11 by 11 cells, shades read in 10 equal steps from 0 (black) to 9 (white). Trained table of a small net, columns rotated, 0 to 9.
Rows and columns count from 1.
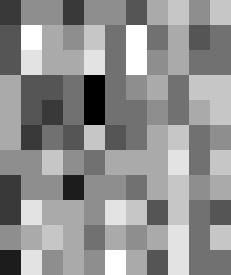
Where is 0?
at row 4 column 5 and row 5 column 5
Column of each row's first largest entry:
9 2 7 10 11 5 9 9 2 9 6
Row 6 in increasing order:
2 3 3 4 4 4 5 6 6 7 7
